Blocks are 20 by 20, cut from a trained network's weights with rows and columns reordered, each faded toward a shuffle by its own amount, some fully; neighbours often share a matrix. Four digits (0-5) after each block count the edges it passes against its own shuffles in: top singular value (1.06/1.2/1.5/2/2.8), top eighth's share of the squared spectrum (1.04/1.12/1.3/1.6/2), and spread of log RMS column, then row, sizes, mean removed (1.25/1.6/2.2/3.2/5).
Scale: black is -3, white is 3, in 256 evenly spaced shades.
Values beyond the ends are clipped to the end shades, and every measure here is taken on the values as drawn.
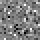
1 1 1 0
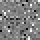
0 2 0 1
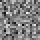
2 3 0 1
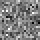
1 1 1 0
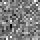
0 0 0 0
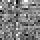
3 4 1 1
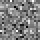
0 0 0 0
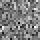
2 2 0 0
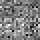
2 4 0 2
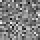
2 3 0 0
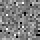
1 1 0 0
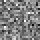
0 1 0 0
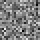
1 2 0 0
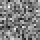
2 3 0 1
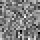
1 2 1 0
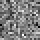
1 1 0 0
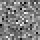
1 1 0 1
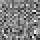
2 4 1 1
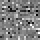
2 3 0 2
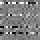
3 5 1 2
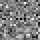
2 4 1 1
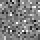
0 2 0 1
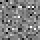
2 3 0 1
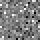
0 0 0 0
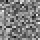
2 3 0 0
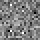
0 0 0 0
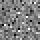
0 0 0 0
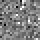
0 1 0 0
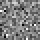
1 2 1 1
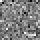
1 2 0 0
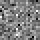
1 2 0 0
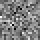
0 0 0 0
